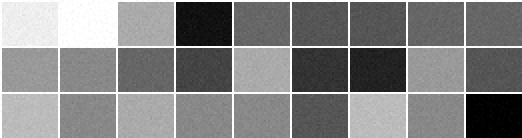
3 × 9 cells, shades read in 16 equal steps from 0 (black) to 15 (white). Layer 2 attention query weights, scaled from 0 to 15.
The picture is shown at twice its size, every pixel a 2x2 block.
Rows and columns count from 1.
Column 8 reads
6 9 8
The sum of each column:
34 31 26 13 24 13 18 23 11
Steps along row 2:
down down down up down down up down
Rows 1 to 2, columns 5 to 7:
6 5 5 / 10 3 2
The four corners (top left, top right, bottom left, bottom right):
14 6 11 0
